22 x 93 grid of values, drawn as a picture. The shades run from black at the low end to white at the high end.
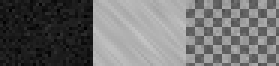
It is made of 1 by 3 panels. Panel 1,1: very low, fine-grained, faint in contrast. Panel 1,2: high, slanting down to the right, faint in contrast. Panel 1,3: middling, checkered, strong in contrast.
